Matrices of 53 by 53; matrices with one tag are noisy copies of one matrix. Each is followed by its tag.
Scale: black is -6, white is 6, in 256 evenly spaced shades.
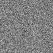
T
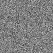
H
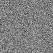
T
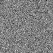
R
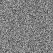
R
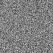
R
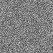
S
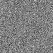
S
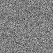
H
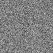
T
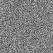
S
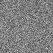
R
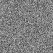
S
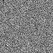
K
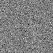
T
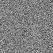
T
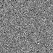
K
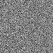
K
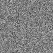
H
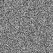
K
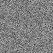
H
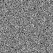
K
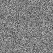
H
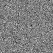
H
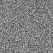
R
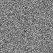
T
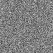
S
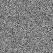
H
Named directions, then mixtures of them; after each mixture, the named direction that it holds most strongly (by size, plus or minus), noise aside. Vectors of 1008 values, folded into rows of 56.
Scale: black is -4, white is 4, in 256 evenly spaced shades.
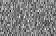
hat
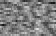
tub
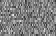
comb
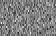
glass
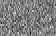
glass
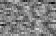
tub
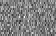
hat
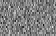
glass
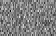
hat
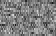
comb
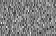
glass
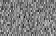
hat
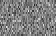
glass
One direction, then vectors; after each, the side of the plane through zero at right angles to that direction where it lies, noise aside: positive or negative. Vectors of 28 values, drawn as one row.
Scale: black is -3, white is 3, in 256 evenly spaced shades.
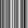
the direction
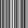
positive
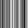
positive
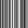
positive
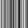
negative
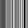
positive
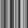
negative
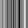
negative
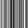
negative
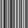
negative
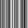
positive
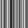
negative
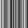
negative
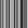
positive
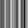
positive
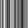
positive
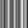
negative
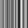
negative
